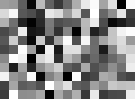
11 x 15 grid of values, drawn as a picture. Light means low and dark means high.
The ninth with the highest average is the top left. There is no seam. The middle right is the smoothest part. The values spread evenly over their range. No overall slope runs across the table.
